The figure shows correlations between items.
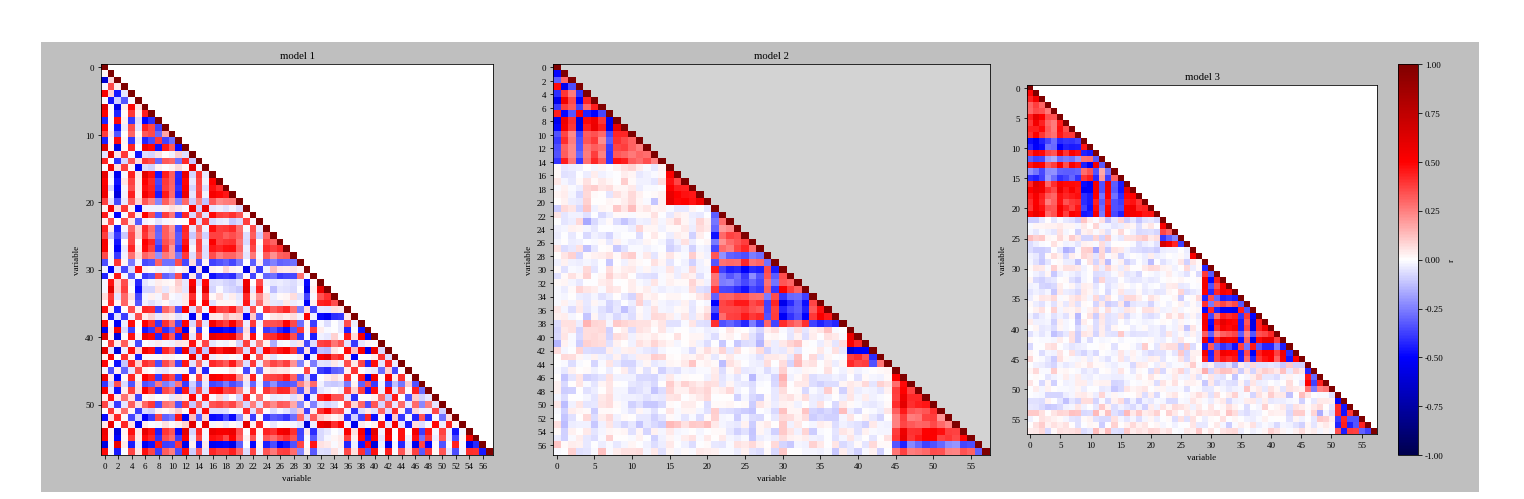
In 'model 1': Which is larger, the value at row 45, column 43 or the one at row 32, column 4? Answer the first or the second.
the second
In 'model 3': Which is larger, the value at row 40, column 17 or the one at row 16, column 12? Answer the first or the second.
the first
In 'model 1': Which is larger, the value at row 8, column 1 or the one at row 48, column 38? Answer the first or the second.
the second
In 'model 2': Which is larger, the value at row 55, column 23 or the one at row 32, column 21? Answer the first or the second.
the second
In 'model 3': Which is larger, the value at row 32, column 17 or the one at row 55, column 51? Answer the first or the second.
the first
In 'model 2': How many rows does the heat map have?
58
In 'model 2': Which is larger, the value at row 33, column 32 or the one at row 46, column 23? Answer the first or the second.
the first
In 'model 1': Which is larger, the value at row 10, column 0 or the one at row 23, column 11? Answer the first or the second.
the first
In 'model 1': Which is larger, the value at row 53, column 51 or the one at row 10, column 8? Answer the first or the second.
the first
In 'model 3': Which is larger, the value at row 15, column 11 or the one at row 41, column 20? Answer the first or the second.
the second
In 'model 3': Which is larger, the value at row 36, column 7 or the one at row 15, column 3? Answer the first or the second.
the first
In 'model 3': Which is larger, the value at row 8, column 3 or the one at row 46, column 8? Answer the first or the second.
the first
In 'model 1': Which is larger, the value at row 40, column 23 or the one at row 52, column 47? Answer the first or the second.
the second
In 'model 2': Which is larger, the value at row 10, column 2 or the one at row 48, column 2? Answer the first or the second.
the first
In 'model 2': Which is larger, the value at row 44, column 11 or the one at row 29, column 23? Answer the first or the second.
the second
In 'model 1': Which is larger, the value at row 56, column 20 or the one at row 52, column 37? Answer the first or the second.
the second
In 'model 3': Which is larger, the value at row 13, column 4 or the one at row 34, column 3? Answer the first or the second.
the first
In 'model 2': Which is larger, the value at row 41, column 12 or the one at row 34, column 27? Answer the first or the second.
the second
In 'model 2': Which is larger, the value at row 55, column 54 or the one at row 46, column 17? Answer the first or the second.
the first
